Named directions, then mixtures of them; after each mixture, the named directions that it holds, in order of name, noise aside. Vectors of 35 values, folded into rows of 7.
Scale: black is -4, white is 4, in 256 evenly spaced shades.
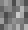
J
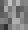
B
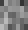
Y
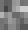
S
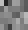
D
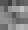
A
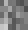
B, S, Y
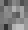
A, B, D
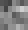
A, S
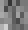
B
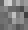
A, B, D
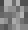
B, J, Y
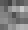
A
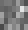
J, S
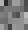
D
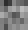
A, D, S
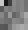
A, D, Y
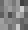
J, Y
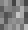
J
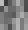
D, J
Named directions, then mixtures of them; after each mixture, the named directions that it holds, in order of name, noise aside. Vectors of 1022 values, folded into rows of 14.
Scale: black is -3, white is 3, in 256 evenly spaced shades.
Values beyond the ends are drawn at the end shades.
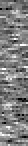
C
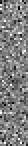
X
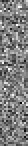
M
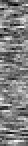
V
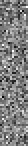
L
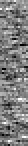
C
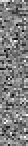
C, M, X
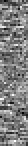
V, X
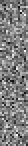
L, X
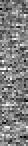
C, L, M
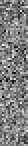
L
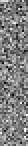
M, X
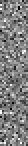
X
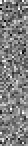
L, X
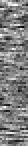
V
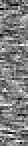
C, V, X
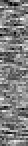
V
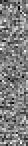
L, V, X
